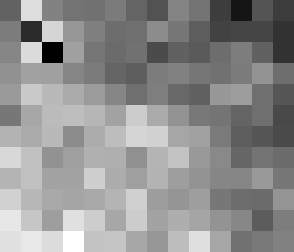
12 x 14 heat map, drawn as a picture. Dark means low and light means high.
Slope: up to the bottom left. Roughest part: top left. Odd patch: rougher, in the top left. Ninth with the highest average: bottom left. Mirror symmetry: none.
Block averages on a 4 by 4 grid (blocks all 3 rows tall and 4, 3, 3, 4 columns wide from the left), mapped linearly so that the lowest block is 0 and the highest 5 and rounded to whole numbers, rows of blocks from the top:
2 2 1 0 / 3 3 2 2 / 4 4 4 2 / 5 4 4 2
